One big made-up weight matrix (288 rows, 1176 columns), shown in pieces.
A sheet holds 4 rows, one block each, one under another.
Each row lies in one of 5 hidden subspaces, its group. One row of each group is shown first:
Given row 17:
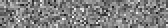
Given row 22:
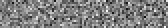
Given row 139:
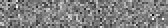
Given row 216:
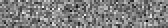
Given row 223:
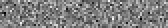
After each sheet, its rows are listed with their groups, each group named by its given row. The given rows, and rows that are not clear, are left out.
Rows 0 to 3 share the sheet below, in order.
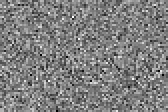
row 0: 17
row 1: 17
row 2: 139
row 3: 17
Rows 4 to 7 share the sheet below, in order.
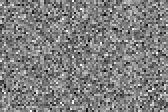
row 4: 17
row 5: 22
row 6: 17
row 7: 216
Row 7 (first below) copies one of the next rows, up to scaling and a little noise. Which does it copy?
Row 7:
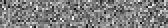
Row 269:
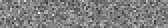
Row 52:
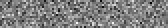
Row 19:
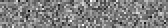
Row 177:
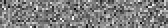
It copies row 177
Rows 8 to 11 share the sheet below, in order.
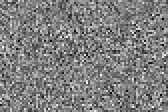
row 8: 139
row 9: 216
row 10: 216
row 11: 139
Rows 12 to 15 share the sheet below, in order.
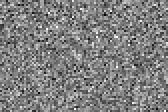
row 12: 17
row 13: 216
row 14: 22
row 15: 22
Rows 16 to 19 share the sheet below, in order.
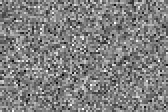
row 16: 216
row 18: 17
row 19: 216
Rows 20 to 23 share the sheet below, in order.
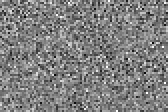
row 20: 223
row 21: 139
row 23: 17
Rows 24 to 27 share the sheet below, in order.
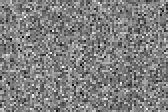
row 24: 223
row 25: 223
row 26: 17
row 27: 17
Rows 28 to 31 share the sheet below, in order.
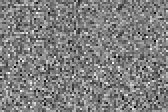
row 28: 17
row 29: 17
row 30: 139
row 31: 216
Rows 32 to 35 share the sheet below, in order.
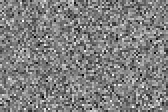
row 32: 216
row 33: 22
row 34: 223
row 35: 139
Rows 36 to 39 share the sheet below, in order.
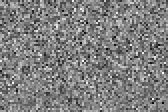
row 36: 17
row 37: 17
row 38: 216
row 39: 139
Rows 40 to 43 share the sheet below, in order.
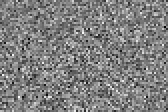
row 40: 22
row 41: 216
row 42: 216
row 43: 216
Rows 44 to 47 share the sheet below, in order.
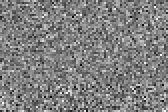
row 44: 17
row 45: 22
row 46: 17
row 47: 216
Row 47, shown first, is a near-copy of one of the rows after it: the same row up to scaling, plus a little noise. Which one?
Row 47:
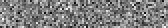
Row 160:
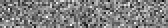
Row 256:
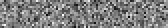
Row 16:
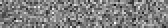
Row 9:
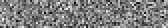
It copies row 9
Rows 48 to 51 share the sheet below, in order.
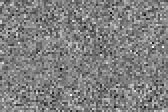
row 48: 17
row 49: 139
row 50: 17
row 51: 216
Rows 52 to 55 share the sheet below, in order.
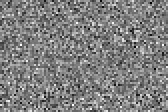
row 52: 216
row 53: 216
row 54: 17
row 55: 139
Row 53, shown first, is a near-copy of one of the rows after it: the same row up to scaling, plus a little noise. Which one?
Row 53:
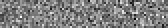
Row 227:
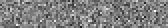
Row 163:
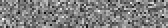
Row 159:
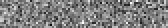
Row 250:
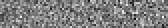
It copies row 250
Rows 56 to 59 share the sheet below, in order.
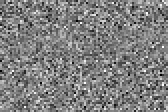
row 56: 223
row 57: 139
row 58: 17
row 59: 22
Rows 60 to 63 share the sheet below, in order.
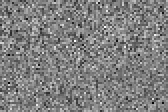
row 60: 22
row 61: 17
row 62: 17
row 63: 139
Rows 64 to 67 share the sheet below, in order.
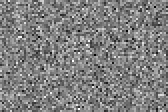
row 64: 17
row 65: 22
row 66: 139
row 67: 22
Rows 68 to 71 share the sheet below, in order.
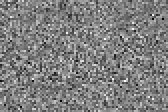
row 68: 139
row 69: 216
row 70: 223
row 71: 223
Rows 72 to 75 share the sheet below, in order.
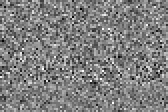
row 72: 17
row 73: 223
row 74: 139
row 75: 223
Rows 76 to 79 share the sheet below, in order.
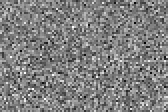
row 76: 216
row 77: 17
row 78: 223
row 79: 223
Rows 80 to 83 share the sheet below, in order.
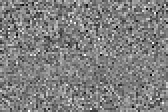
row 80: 17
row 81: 139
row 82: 139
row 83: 139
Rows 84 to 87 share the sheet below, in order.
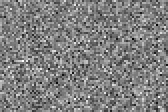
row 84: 22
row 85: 22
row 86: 17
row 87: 22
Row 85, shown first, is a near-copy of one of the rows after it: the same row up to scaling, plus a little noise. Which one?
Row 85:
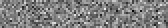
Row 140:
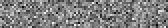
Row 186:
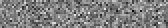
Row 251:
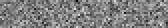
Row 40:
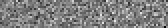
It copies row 186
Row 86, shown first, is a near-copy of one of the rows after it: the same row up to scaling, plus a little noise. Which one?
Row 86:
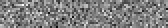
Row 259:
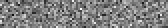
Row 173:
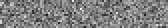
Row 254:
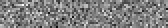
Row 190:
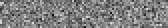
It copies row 254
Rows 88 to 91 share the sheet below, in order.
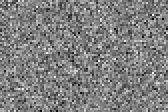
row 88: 139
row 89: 22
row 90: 216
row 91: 17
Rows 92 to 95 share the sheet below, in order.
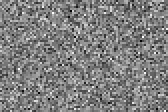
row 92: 216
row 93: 22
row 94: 216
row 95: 22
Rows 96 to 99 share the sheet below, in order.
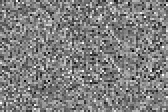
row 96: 22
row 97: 139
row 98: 139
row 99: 223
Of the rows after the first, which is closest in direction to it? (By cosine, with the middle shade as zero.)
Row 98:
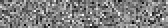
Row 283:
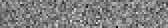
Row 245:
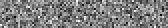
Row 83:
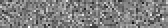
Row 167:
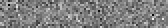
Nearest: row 83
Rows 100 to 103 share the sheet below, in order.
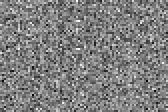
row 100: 223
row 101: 223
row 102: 17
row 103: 17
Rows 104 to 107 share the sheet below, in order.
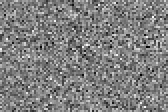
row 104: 216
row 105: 17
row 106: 223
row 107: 223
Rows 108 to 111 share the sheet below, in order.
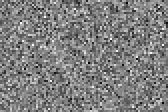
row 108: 22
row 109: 216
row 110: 223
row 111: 139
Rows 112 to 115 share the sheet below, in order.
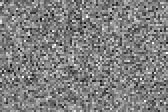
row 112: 17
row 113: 223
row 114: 216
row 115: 216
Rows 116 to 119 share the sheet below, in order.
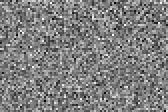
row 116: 223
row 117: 139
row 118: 17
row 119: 22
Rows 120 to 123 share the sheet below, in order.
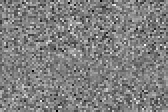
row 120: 216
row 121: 216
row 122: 22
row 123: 17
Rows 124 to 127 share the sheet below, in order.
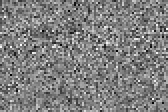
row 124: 22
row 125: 223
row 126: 22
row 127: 139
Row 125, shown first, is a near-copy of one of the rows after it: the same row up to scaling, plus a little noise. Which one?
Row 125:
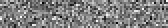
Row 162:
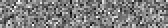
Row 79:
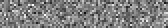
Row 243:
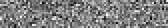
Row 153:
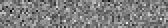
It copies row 243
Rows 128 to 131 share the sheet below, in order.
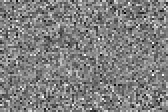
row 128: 22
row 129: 139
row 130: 139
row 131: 139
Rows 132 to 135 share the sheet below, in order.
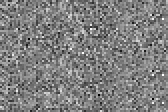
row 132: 139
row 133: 216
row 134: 139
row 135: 139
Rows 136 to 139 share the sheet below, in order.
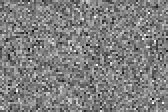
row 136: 223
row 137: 17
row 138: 223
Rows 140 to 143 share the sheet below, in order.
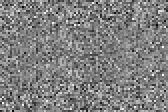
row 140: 22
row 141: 139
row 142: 139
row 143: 216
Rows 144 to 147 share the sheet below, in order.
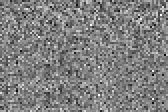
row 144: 223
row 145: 22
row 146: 139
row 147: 139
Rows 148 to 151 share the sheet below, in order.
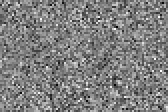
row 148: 17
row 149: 22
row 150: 216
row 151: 22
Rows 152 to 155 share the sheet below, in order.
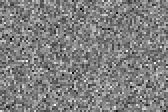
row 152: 17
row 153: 223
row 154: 17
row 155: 216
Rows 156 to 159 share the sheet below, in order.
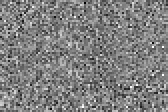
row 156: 223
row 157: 139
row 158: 139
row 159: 216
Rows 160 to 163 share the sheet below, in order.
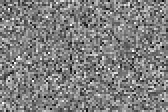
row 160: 216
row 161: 139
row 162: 223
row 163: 216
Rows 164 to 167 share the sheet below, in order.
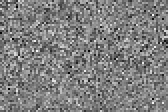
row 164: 139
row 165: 223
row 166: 216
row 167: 139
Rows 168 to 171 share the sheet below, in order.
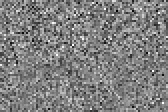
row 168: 22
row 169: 17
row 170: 139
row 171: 139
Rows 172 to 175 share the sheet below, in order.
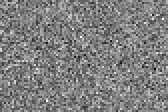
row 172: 139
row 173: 17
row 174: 17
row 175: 216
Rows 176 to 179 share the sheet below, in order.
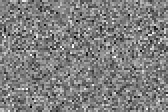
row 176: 223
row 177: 216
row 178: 22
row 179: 17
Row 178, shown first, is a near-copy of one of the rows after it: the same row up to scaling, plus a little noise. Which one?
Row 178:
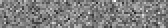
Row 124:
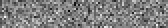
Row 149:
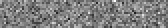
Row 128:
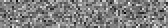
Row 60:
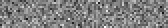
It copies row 149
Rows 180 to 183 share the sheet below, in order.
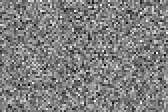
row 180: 223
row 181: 22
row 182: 22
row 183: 223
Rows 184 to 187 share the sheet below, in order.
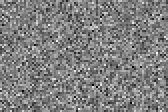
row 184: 139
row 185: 22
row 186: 22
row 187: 22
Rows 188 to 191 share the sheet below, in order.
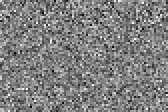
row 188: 139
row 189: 223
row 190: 17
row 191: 17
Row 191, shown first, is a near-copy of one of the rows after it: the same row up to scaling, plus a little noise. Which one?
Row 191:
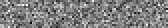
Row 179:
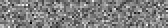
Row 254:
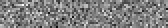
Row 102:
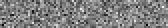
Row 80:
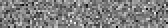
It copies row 179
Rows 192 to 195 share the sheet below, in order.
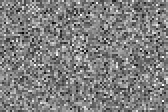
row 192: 22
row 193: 17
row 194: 22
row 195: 216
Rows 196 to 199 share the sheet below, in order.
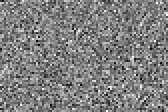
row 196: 223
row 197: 17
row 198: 216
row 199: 223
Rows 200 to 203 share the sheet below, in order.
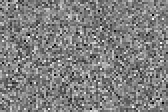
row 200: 139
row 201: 223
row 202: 216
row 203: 139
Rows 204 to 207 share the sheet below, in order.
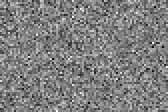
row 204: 17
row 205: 139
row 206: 223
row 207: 17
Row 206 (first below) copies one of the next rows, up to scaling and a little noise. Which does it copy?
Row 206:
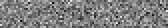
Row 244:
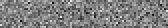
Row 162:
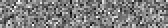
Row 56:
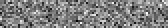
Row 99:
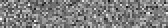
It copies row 244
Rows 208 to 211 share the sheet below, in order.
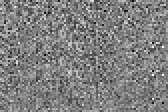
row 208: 216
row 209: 139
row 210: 139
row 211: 139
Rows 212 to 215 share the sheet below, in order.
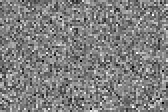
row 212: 223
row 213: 223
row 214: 223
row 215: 139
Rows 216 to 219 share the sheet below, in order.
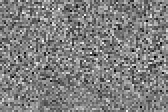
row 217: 139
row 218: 216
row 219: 216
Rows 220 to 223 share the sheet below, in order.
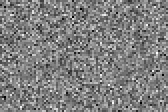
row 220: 17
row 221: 22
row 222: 139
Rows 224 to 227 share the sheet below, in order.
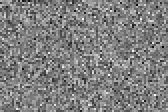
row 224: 223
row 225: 139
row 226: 216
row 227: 216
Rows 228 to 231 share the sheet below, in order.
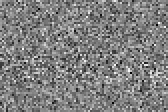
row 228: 22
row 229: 216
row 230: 17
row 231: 223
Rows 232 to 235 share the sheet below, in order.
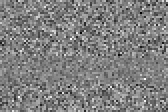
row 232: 22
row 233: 223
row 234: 223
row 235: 216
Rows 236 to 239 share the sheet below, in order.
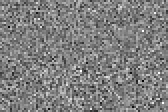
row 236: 17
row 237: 139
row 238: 17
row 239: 139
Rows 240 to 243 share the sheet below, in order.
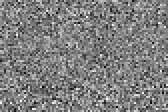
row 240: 22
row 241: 139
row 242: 223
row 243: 223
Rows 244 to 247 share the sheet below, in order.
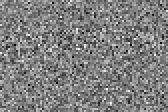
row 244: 223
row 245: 223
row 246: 17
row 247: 17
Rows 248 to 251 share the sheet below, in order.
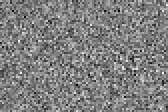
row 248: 223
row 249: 216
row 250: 216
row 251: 22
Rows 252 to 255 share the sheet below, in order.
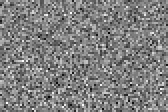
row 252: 17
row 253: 223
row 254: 17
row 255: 216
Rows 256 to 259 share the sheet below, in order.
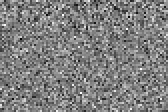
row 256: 216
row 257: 22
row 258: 22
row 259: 17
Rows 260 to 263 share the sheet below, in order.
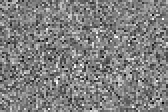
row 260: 139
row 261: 216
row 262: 17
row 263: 139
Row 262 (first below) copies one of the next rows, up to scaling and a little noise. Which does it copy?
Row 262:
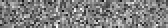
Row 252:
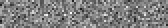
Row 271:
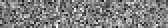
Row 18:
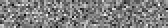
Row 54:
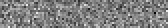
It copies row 271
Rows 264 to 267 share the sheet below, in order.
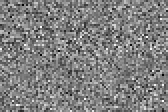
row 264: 17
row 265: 17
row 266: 139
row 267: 216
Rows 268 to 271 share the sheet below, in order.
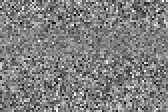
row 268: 22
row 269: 216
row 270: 17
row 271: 17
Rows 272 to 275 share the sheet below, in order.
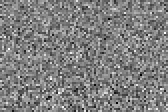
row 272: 22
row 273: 216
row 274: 223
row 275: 216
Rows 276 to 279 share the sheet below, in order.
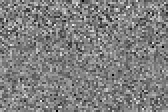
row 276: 223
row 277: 139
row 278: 223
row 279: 17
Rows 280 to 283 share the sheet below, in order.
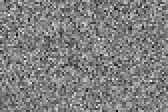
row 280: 216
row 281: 139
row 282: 216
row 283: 17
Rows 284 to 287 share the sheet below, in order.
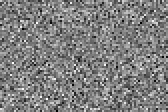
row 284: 223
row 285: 223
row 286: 22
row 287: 17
